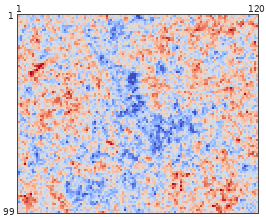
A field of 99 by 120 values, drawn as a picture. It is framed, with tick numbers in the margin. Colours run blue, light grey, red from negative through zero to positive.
No regular stripes run through it. Neither half mirrors the other. On average the colour sits 50% of the way up the scale. The field is mottled with small blotches. The ninth with the lowest average is the centre.
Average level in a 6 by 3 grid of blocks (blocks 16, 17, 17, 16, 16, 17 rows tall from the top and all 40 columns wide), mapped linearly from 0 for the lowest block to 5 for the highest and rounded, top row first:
3 2 5 / 4 2 4 / 4 1 4 / 3 0 2 / 2 2 3 / 3 2 5
